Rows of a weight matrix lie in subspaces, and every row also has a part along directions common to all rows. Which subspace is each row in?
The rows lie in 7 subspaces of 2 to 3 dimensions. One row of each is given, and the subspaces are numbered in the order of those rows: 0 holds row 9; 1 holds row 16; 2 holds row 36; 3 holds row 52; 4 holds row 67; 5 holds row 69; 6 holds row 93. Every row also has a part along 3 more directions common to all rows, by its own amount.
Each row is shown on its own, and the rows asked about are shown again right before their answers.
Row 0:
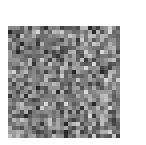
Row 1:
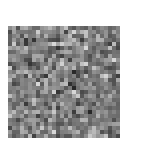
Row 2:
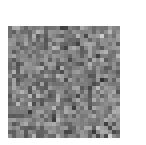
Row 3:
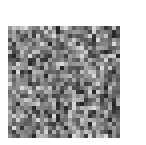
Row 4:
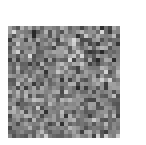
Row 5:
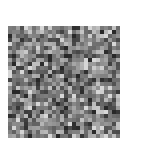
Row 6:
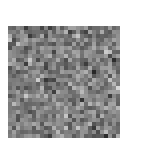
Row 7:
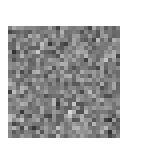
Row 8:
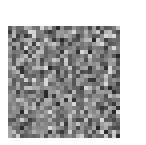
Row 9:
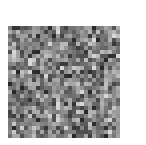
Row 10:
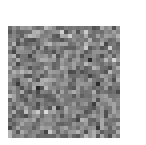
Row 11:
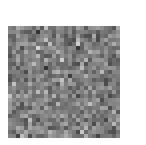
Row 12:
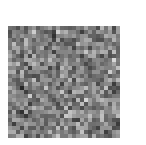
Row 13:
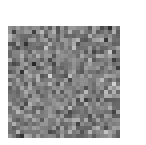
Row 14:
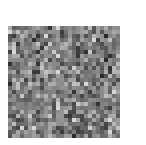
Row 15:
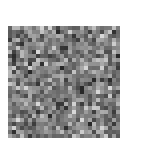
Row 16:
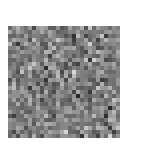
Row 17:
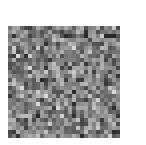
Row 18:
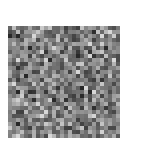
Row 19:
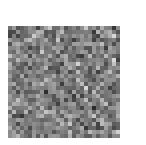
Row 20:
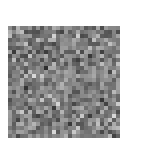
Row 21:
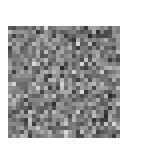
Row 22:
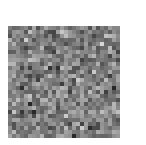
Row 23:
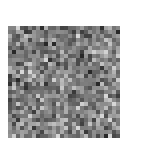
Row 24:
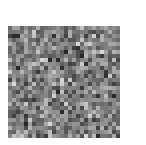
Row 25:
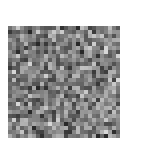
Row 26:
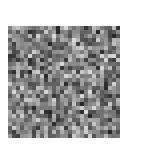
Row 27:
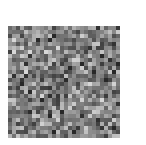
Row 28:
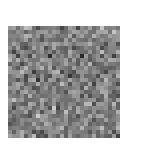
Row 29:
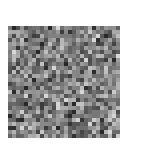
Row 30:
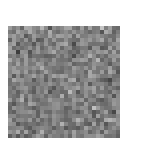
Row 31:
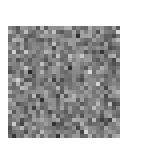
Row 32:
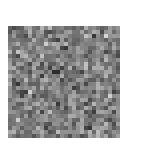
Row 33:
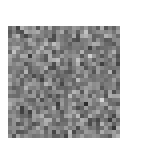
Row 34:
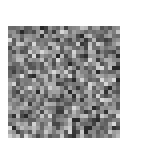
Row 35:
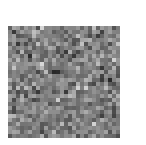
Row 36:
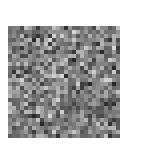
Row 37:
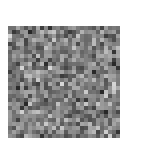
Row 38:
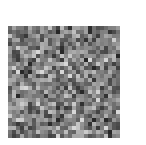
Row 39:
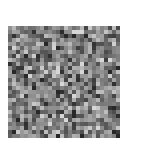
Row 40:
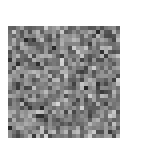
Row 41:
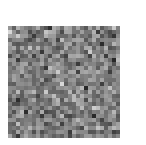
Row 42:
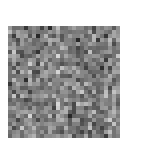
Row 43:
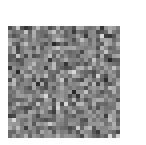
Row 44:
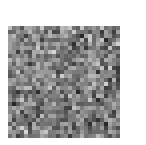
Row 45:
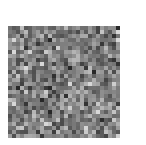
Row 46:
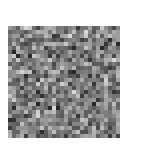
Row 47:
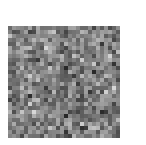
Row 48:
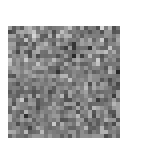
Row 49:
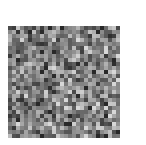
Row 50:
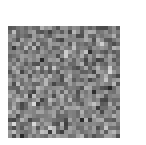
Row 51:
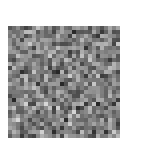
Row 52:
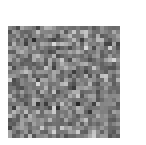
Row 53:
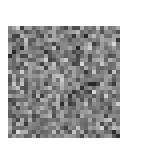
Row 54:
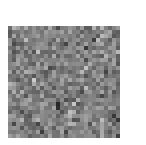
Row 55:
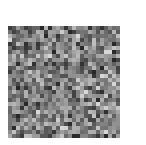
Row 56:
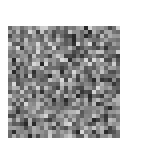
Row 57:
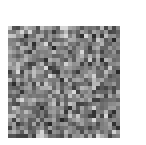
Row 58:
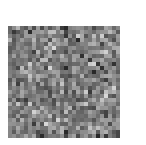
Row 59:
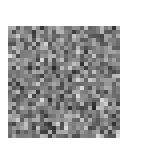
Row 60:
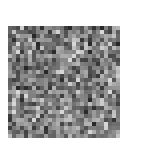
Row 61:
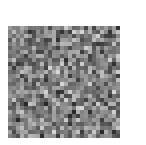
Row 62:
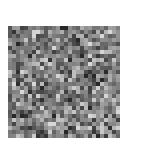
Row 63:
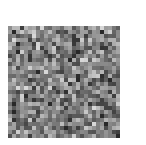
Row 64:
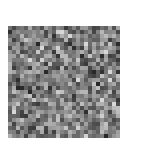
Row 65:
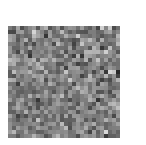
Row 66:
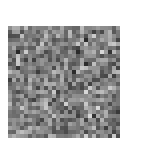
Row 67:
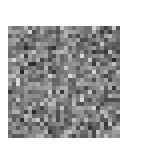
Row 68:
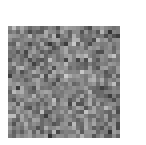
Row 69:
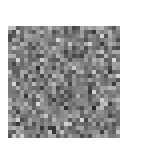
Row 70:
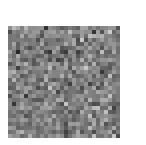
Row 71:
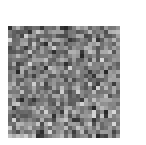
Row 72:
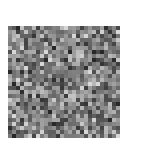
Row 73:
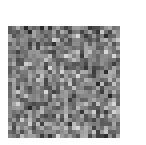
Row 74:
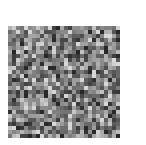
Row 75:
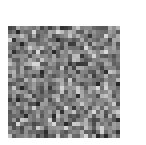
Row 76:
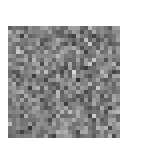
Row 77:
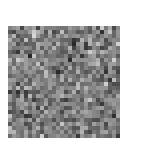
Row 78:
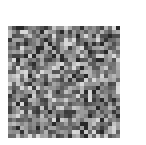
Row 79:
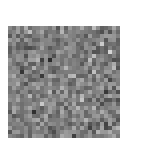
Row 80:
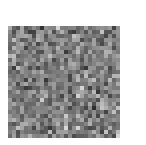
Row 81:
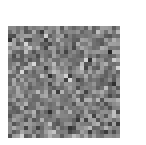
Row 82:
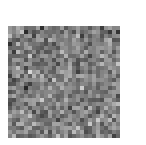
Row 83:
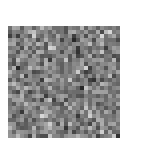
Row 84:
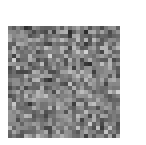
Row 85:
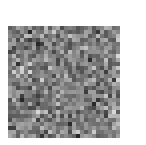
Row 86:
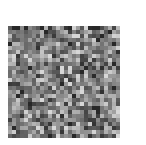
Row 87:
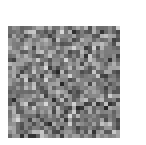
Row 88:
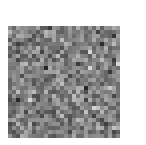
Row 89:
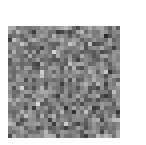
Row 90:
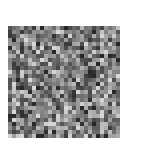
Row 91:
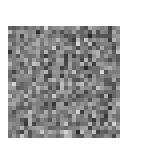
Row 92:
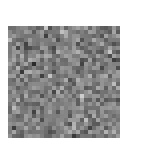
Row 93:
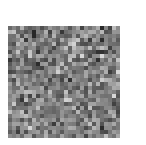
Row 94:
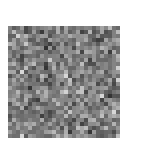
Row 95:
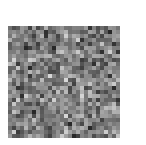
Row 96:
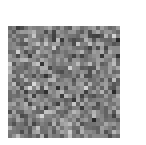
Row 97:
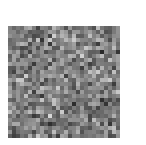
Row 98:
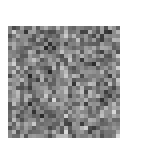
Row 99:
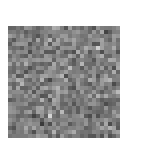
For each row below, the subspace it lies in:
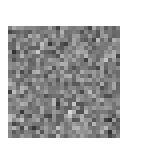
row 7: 0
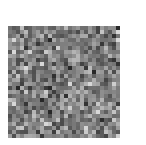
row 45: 2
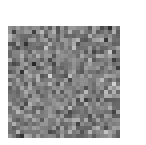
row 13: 4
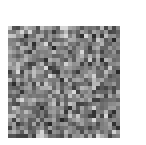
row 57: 6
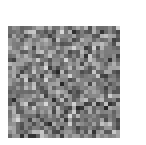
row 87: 3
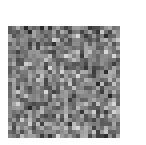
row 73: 0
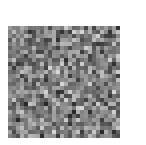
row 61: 3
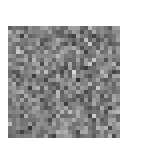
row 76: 1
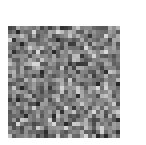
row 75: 5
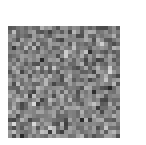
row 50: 5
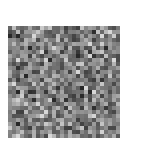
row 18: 5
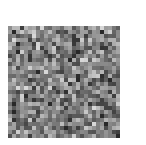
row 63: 6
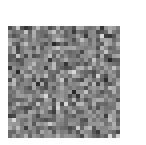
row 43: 3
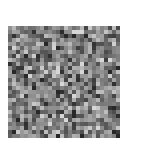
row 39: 3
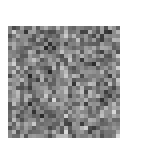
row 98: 4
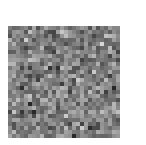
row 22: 4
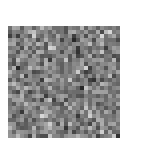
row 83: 5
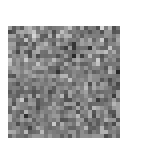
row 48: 6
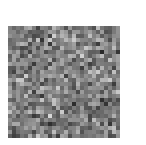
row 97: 2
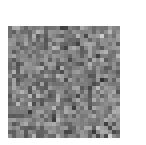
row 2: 1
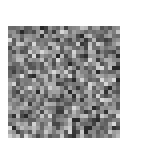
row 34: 6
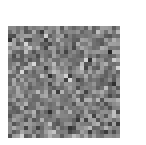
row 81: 4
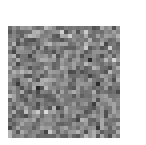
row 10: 3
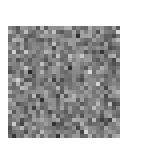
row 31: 2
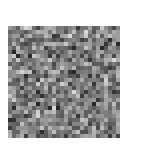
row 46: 3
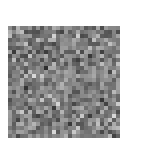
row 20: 2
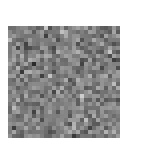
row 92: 4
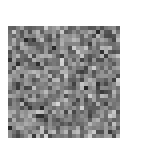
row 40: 3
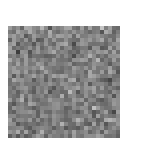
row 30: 6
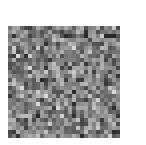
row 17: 3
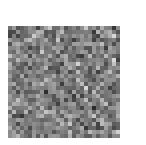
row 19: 5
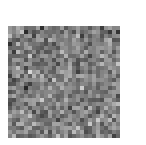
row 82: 2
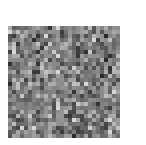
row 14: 0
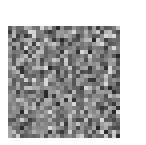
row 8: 5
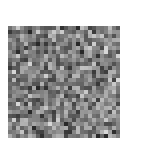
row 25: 1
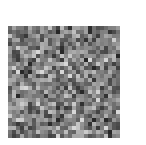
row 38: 0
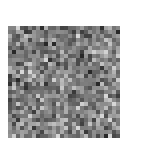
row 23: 2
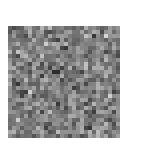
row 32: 0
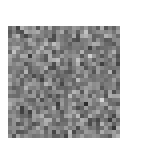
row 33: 2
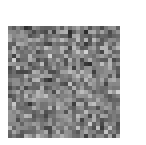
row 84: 3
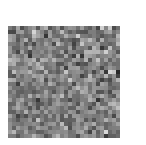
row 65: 6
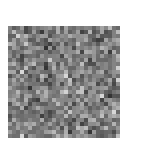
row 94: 4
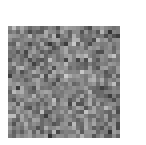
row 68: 0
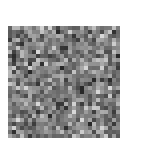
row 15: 0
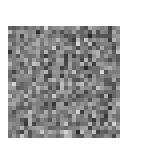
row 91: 1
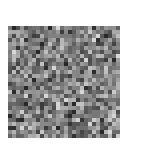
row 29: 0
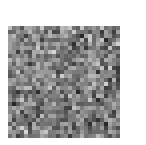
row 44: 6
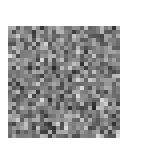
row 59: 5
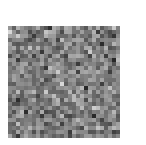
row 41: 5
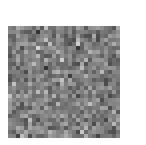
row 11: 1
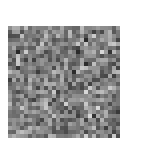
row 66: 1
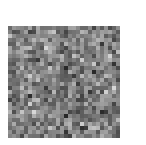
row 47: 4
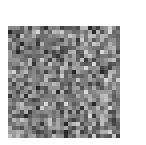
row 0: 1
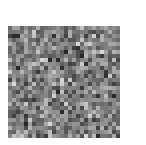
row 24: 1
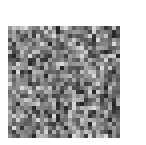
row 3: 0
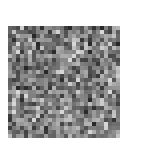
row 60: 6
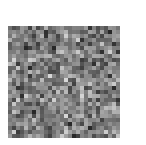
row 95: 4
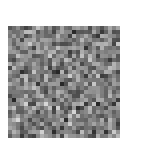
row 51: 3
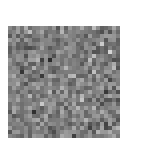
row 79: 4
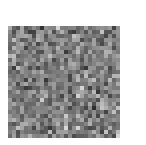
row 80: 5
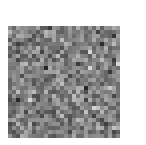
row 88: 5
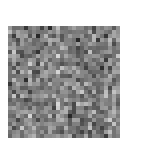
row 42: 0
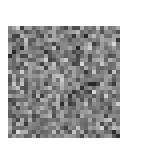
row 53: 2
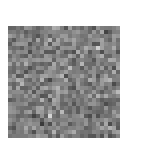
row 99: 2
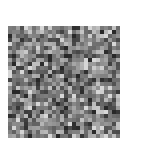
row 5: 0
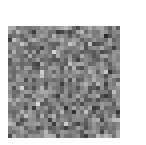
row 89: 5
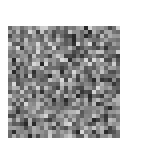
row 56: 1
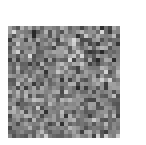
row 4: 6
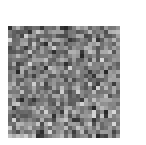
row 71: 6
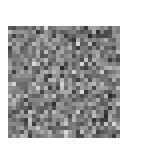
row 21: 1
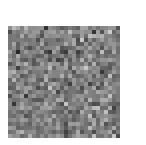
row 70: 1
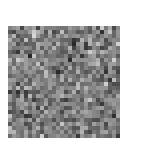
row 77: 6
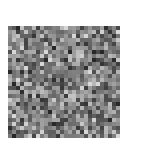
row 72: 2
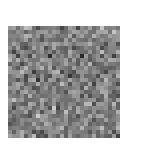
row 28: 3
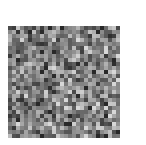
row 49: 5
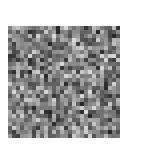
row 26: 0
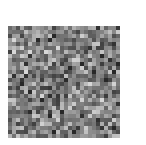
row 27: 2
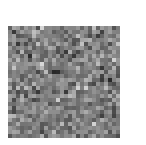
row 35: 6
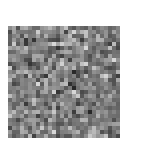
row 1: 3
